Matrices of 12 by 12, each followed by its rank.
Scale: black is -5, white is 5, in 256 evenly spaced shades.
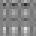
one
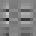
one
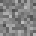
full rank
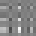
one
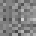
two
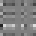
one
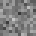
full rank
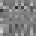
two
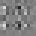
two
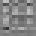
two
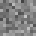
full rank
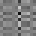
one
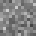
full rank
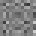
two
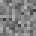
full rank
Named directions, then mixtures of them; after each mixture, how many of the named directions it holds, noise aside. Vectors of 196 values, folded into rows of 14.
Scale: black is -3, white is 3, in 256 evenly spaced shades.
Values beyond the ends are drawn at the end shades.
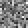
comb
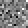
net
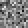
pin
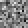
one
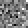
one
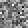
three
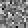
two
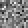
one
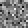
two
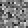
three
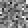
two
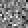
one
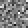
three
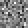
one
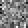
two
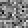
two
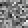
three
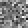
three
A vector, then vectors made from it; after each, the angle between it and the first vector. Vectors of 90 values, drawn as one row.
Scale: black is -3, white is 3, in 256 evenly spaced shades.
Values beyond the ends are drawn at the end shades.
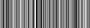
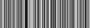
partly opposed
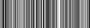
partly aligned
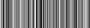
nearly parallel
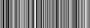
nearly parallel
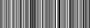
partly opposed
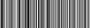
orthogonal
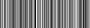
nearly opposite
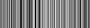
partly opposed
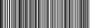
partly opposed
